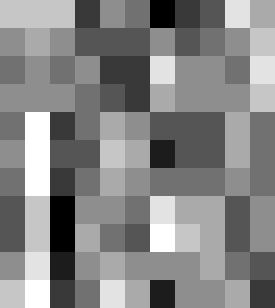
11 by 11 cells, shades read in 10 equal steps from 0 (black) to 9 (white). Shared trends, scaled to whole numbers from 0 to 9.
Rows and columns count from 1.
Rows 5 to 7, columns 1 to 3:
4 9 2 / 5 9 3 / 4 9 2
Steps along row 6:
up down same up down down up same up down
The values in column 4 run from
2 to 6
